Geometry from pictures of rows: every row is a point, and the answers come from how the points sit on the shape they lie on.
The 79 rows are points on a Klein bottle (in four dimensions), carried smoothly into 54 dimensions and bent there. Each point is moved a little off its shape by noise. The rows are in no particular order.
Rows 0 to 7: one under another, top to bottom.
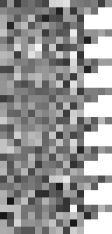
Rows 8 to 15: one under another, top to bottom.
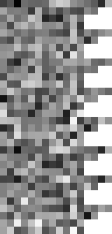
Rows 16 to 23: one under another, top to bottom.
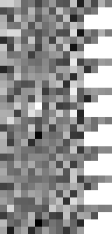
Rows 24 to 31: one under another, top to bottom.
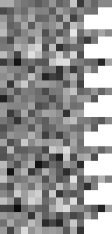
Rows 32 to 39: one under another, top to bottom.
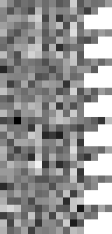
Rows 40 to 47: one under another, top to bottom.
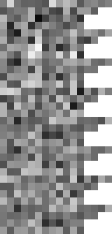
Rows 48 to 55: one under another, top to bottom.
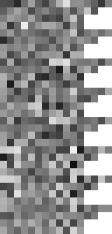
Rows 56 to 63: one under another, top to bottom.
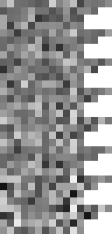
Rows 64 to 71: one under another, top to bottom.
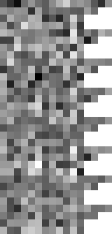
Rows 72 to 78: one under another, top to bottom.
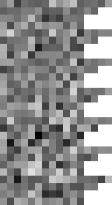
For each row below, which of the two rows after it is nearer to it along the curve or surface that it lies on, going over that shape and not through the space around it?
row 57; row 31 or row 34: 34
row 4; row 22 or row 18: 22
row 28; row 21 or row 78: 78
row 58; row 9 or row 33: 33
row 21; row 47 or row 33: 33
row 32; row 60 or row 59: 59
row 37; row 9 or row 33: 9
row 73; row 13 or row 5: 5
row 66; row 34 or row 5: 5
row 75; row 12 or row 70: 70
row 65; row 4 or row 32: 32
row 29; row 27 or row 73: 73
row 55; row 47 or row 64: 47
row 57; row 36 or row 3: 36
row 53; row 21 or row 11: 11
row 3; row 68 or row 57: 68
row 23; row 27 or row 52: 52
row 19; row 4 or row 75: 4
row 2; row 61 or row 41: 61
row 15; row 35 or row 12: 12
